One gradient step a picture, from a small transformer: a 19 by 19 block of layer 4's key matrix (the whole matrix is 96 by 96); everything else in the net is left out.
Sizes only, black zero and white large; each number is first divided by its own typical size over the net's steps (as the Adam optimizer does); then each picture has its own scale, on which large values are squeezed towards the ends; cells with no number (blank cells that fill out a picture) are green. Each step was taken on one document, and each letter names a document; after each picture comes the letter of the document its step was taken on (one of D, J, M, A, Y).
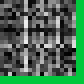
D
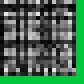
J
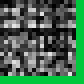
D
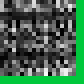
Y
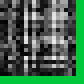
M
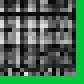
D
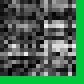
Y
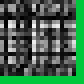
Y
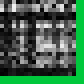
Y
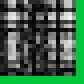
M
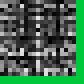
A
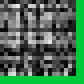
M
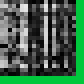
A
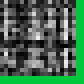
J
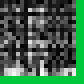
D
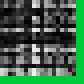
A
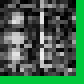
D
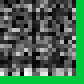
Y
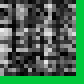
A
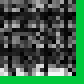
D
